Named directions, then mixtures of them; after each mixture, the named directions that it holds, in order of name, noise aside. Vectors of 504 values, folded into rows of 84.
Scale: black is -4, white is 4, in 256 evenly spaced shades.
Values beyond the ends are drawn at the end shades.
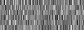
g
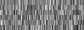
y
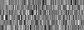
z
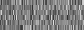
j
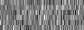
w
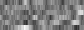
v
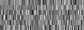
j, w, z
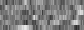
v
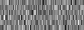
z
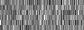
w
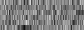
g, v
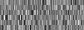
z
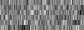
v, z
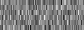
w, z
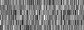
w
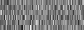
j, z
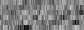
v, w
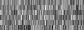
v, w, y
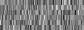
w, z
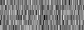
g, w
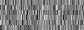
g, w, y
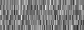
y
